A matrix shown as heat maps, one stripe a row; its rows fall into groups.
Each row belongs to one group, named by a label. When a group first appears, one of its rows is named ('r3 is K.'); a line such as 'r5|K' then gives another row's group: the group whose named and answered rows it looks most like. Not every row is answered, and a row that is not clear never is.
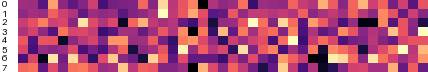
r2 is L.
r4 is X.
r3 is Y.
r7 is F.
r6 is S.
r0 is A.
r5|Y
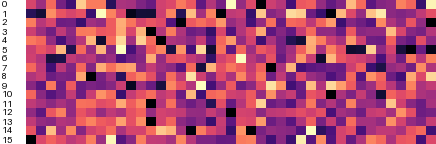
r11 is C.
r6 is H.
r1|S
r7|F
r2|X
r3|C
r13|C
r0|Y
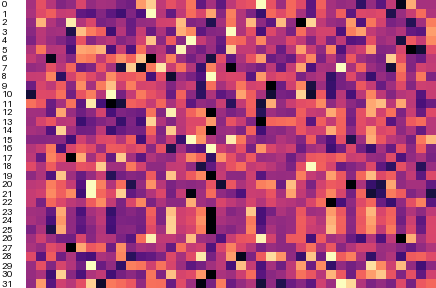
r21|L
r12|A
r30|A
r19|A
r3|Y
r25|A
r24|A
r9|F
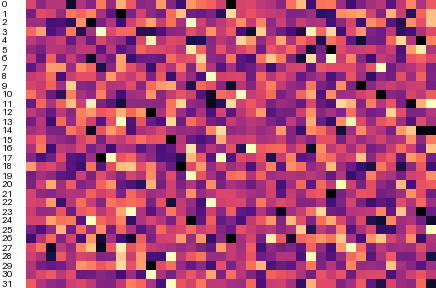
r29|C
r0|X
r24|L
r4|H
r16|Y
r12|C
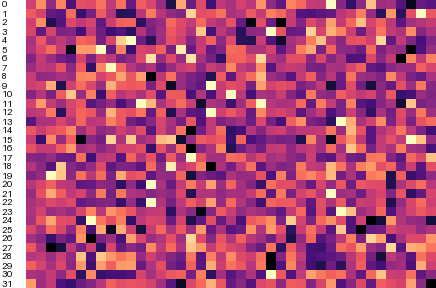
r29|F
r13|S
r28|F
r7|F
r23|S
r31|X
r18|A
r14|L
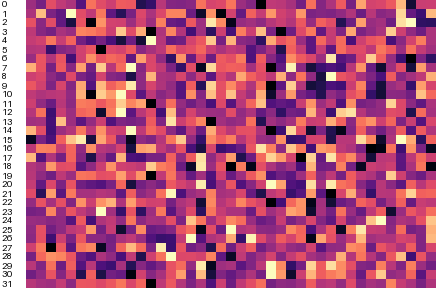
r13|A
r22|F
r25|Y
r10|F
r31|C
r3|C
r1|Y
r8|H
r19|C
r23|S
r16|L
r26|Y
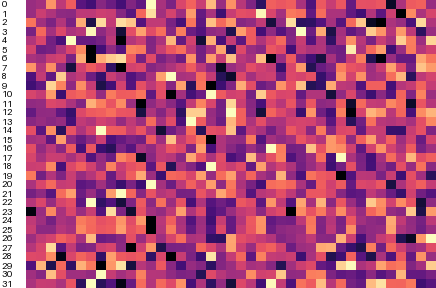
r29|S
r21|X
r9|H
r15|A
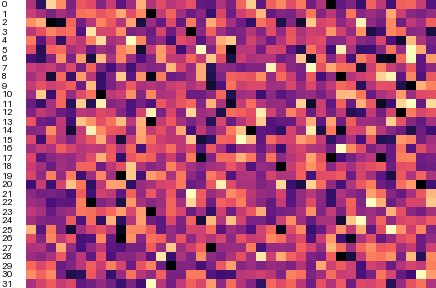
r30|X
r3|L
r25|X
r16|S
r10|S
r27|A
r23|C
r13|C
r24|Y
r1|C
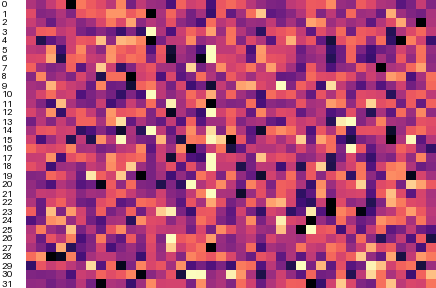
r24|H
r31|H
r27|A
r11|A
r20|Y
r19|L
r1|C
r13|S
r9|H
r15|X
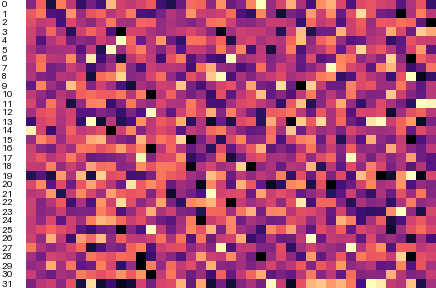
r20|F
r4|X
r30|C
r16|C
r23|H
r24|S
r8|X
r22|X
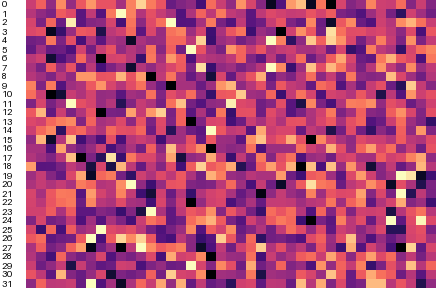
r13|L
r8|C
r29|Y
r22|L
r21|L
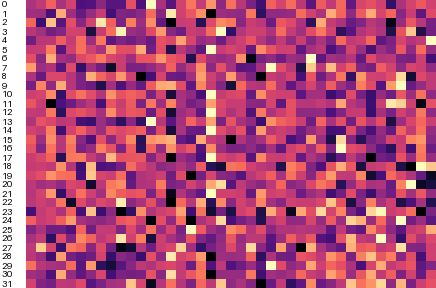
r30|A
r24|L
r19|L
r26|S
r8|L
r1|A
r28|A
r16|S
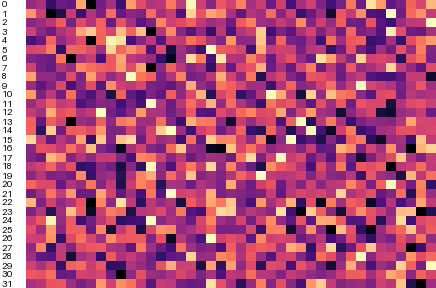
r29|Y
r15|F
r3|C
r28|Y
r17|H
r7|C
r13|X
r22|F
